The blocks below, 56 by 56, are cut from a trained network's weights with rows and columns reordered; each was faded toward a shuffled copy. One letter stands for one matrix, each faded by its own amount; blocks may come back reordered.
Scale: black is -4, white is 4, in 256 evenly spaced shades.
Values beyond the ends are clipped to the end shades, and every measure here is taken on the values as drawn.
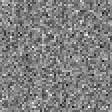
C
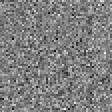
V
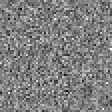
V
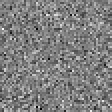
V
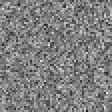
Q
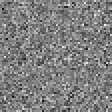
V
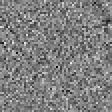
Q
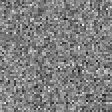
C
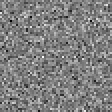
V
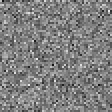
C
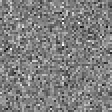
V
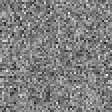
V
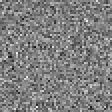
Q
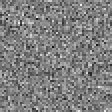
Q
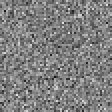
Q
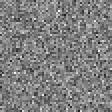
Q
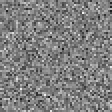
Q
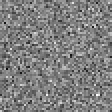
V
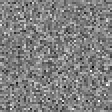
V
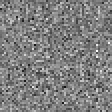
V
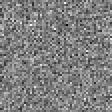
Q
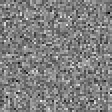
C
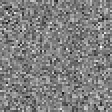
C
